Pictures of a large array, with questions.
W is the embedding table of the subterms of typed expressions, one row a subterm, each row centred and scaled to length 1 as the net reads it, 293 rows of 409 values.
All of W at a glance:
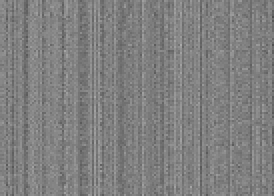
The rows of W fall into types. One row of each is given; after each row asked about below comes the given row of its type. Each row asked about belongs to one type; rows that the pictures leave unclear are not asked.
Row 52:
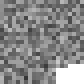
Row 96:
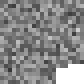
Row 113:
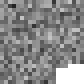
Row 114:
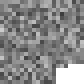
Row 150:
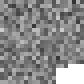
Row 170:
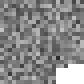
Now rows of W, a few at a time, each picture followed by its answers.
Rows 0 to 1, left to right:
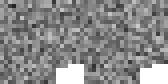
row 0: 113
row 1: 96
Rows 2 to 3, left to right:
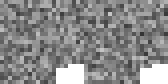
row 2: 113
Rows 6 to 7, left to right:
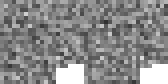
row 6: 52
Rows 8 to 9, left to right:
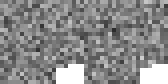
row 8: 150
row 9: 113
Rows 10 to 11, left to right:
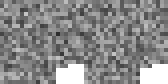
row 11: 170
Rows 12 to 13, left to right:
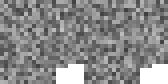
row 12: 150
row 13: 113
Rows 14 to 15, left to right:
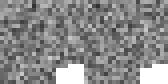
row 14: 113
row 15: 52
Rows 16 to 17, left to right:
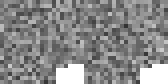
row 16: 170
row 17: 52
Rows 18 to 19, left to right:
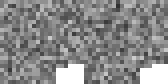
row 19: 113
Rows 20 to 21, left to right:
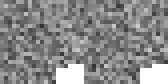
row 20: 52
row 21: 96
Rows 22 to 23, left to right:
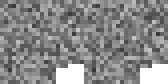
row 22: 96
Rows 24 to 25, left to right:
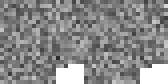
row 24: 170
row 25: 96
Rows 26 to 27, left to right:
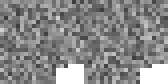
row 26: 114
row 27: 52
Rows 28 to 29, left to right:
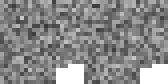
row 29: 113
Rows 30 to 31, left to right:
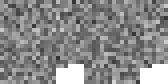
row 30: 150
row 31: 52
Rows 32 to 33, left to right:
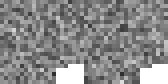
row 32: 114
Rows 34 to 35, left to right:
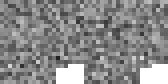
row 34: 150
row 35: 113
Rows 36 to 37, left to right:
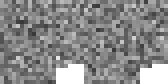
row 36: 52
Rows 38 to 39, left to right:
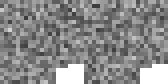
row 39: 113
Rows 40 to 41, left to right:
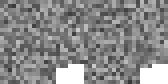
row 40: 96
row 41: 170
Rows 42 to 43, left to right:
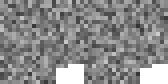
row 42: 150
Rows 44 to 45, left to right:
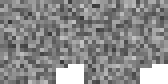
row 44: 114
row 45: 113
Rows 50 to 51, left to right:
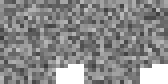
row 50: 52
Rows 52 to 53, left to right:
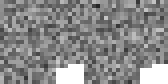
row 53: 113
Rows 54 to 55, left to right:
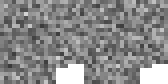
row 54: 52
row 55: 96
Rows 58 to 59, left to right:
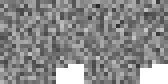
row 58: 170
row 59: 114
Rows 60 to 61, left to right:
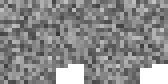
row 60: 113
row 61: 96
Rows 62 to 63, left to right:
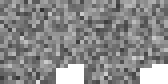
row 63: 113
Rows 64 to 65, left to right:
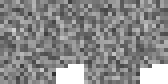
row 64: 114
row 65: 170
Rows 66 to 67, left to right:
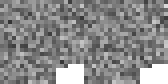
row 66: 114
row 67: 96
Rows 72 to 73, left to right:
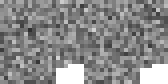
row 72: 113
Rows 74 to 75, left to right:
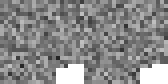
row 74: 114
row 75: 150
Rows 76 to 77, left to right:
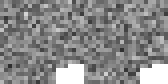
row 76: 170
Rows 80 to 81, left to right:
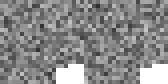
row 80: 150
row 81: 52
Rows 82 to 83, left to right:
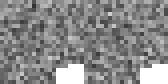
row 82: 113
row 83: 52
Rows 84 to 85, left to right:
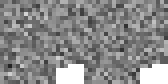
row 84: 96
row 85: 150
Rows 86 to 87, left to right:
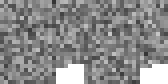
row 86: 113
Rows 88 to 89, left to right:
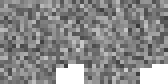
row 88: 114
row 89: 150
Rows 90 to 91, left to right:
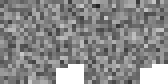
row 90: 96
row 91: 113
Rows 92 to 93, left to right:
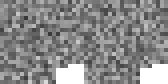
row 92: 52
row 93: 170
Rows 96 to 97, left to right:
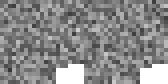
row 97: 96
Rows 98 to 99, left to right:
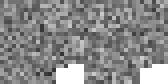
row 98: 170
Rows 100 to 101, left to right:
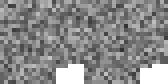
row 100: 113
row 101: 150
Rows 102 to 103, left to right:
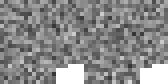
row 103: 52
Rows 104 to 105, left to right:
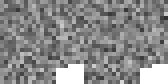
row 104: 52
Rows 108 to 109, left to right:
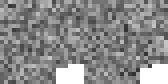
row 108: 113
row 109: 170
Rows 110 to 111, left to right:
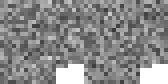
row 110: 114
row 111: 114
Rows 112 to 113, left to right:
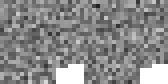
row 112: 52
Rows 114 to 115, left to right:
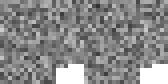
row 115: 52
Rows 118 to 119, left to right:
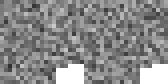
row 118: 96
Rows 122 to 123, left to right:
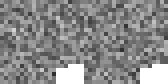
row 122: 114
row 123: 150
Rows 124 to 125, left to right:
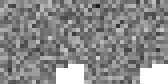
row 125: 170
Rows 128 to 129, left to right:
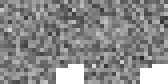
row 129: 150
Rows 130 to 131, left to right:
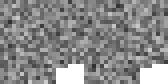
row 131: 96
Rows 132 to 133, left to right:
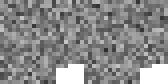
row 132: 150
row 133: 113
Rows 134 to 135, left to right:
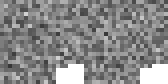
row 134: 52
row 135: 150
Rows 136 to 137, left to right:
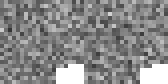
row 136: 170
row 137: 52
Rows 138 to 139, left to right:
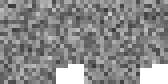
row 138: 113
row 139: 114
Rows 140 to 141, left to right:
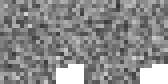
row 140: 52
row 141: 113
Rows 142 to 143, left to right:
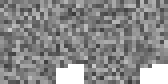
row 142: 96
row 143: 170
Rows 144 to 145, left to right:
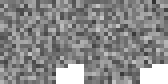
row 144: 170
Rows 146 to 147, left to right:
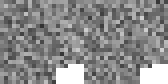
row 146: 52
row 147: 114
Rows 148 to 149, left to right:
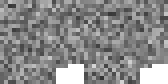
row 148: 113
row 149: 114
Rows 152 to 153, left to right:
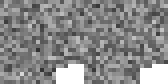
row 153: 96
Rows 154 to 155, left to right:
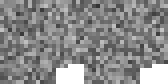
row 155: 96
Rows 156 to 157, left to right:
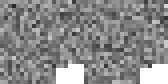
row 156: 114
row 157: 114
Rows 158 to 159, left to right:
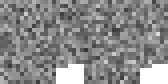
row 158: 114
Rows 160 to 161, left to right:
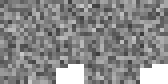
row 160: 96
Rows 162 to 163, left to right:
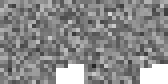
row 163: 96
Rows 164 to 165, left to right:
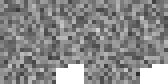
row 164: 52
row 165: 114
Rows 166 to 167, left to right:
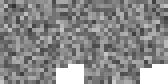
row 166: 52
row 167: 96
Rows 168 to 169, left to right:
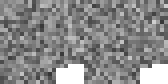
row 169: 150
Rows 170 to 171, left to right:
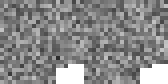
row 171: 96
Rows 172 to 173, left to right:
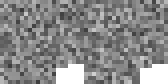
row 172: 114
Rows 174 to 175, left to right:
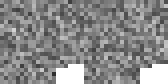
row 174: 114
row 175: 96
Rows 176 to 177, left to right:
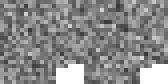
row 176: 170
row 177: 96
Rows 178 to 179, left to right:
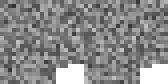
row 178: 96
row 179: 170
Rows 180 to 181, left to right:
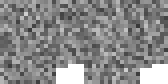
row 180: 114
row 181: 150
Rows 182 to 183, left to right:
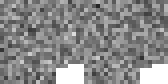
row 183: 114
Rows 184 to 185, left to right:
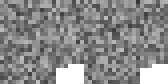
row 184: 113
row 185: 113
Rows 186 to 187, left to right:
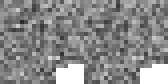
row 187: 113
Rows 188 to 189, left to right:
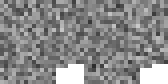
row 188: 150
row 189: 96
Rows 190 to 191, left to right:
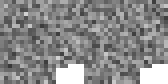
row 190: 52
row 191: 96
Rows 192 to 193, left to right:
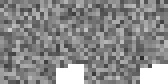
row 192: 96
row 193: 170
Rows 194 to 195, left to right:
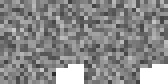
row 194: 114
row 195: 150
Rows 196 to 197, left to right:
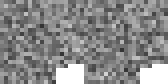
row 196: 52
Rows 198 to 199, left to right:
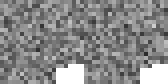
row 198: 150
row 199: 170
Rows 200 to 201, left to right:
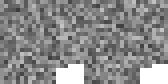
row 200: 52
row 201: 96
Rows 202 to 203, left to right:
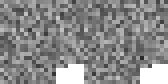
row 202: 114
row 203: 170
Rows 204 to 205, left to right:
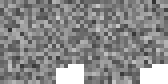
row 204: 150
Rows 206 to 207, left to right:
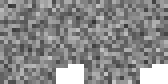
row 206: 113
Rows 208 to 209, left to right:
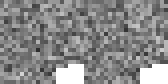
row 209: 96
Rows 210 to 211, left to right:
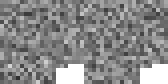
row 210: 114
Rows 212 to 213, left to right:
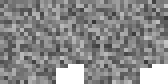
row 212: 96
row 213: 114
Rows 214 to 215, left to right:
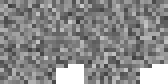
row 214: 150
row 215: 52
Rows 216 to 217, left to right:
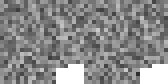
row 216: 52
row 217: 114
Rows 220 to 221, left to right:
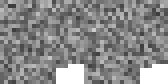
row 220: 113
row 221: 96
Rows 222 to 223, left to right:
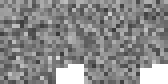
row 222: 113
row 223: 114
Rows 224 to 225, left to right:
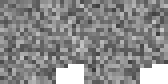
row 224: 96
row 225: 96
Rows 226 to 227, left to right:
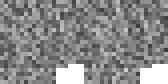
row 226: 150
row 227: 150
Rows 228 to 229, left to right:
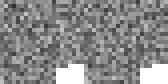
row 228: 52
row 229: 170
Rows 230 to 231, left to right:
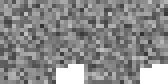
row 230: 150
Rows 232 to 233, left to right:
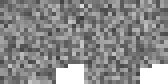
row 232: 96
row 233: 170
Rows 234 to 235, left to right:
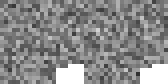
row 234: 96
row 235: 114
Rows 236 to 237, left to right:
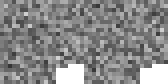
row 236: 52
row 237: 96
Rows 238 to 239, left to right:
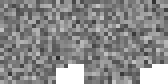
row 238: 170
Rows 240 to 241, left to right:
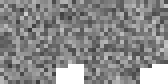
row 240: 114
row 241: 96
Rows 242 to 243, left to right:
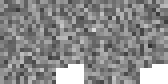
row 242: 52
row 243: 96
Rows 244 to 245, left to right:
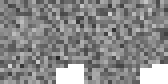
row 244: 150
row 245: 150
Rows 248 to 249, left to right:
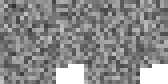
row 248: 52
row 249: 170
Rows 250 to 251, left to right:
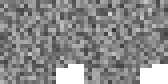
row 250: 170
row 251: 150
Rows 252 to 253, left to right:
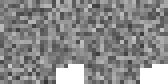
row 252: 170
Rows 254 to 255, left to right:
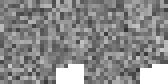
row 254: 170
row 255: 96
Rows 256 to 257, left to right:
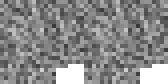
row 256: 150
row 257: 150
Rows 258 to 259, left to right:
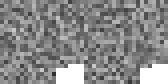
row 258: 114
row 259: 170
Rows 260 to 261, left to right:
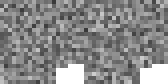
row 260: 170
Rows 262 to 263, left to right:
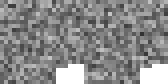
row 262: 113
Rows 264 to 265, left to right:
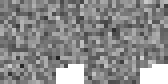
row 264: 114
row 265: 113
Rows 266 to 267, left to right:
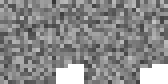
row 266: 113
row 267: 150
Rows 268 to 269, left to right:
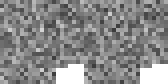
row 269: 114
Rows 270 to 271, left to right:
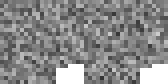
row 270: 96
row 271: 114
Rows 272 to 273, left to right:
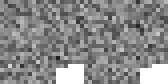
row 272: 150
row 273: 113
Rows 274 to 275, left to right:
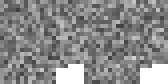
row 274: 52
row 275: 114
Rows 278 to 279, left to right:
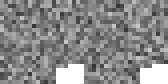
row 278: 150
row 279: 96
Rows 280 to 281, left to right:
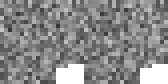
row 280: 150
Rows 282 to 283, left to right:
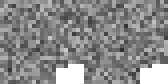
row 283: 150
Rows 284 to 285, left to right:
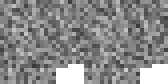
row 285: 150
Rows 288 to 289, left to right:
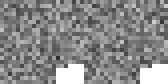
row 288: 170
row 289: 150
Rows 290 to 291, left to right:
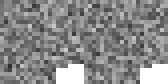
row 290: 96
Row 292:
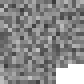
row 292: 170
